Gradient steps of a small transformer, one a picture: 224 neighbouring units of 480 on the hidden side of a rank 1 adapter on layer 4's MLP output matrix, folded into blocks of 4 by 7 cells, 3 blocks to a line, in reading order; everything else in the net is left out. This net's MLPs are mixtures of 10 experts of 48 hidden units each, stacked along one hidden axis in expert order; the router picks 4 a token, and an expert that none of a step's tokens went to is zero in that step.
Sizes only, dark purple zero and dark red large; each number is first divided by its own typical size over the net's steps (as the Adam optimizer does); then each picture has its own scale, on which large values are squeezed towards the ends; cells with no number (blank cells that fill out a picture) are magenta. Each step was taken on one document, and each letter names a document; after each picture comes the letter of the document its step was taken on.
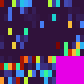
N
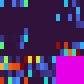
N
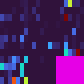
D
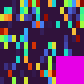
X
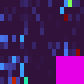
D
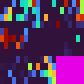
X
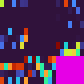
N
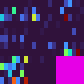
D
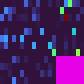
D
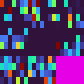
N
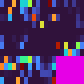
N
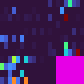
D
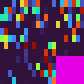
X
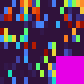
X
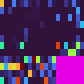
N
